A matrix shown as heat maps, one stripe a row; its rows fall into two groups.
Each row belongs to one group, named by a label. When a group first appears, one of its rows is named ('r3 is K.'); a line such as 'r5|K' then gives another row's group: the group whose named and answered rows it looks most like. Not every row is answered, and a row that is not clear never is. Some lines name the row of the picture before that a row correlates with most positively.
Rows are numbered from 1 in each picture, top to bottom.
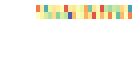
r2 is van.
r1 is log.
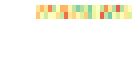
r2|log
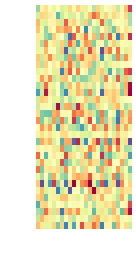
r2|van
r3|log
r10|log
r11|van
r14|van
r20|van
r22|log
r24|log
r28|log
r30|log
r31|van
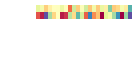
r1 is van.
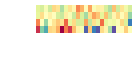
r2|van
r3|log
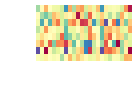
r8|log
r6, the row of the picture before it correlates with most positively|4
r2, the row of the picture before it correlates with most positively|1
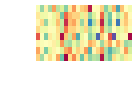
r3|log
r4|log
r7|log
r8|log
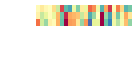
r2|log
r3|log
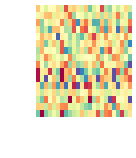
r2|van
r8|van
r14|van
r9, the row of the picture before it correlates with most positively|3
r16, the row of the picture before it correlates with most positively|1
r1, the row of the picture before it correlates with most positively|3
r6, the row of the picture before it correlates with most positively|1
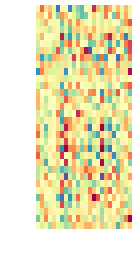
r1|van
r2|van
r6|log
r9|van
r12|log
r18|log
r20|log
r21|log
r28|van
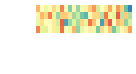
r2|van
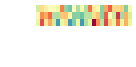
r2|van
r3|van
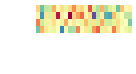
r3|log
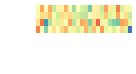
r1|van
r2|van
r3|log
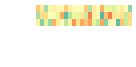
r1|log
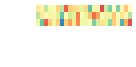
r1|log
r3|log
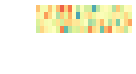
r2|van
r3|log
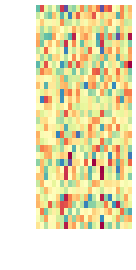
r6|log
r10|van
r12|van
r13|log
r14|log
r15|van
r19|van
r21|van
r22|van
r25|log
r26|van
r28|log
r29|van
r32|log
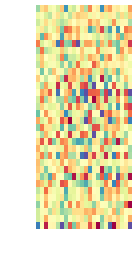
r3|van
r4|log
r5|log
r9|van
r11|log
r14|van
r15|log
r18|van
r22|van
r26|van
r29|log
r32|van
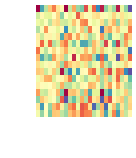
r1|log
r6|van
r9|log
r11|van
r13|log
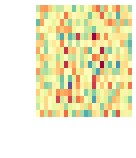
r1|van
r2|log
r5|van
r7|log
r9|log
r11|van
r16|van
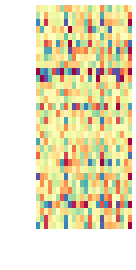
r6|van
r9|log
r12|van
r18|log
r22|log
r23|log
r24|log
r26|van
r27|van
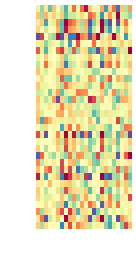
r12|log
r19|log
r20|log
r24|van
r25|log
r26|van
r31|log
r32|log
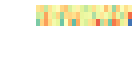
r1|van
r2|log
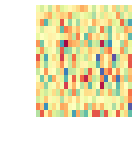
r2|van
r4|log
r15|log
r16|van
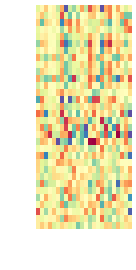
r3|log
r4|log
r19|van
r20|van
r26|log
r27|log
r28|van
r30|log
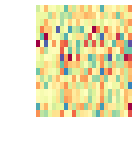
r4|van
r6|log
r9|log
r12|log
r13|log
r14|log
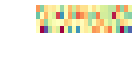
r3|log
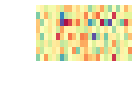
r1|log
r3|log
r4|van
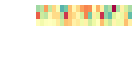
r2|log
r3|log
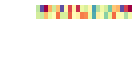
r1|log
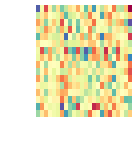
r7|van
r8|van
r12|log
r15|van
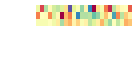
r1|van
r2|van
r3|log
